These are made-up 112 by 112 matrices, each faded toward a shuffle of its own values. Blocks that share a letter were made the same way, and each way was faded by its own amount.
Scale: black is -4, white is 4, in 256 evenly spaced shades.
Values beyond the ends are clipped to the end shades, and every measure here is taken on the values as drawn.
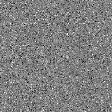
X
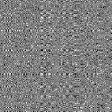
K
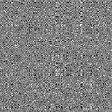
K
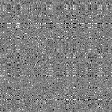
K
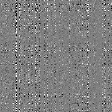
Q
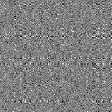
K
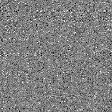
X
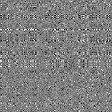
K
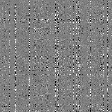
Q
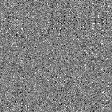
X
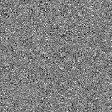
X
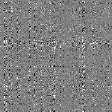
Q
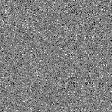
X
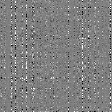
Q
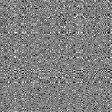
K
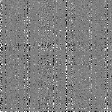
Q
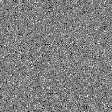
X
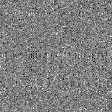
X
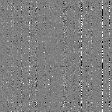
Q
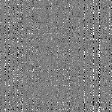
Q
